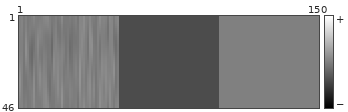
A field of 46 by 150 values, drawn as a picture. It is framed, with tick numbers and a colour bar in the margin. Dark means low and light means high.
It is made of 1 by 3 panels. Panel 1,1: middling, streaked downward, faint in contrast. Panel 1,2: low, flat. Panel 1,3: middling, flat.
